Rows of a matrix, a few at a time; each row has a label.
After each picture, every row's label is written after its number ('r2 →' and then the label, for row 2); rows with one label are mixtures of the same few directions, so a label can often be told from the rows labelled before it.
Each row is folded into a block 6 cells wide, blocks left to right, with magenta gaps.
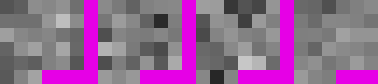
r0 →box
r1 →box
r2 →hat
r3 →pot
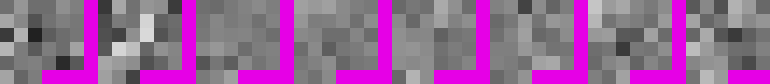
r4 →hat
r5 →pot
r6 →box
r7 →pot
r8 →hat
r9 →hat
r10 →pot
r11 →hat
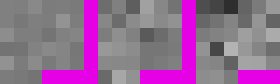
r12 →box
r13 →hat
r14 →pot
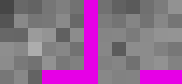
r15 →pot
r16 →pot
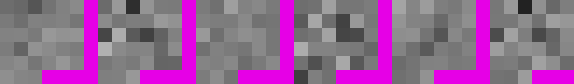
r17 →pot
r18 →hat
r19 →hat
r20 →pot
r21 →pot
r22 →hat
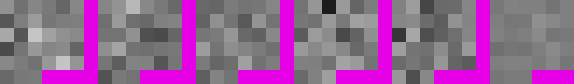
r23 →hat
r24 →pot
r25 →pot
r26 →hat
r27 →hat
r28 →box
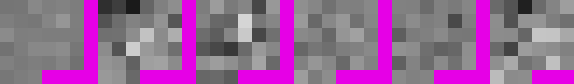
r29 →box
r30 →pot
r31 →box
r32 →pot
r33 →box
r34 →pot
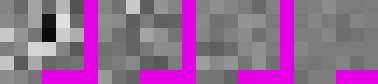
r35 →box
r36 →hat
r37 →box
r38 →pot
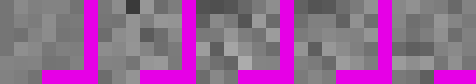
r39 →pot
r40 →hat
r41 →pot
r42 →pot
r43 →box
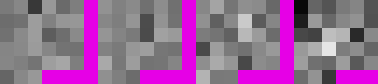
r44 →hat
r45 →box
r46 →pot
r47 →pot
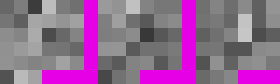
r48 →hat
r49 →pot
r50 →box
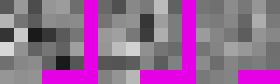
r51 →hat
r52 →box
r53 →box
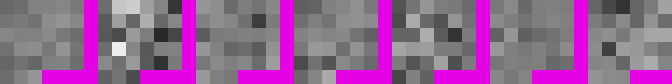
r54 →box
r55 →pot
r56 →box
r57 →box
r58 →pot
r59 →hat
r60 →pot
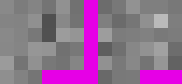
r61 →box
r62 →box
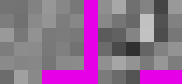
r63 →hat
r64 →box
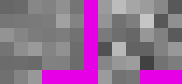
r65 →box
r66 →pot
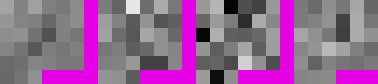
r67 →pot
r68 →hat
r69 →hat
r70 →box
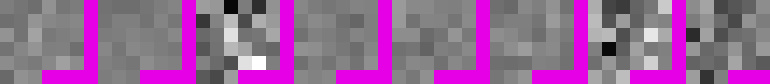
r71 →hat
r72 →pot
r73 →hat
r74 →box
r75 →pot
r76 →box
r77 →pot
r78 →hat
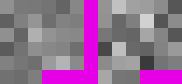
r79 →hat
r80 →pot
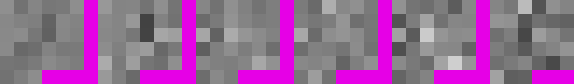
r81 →pot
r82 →box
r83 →hat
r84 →hat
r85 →hat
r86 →hat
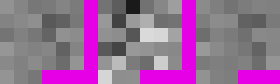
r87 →box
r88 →pot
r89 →box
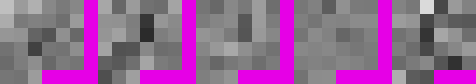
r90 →pot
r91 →pot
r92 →box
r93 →hat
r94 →hat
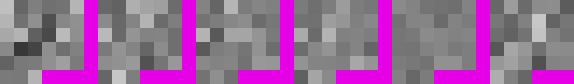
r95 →pot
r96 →hat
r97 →hat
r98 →hat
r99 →hat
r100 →pot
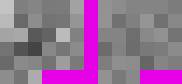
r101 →pot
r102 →pot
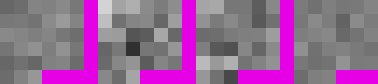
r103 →box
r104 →pot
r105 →box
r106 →pot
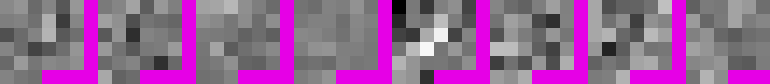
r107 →box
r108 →hat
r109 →pot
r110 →box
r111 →pot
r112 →box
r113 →pot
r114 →hat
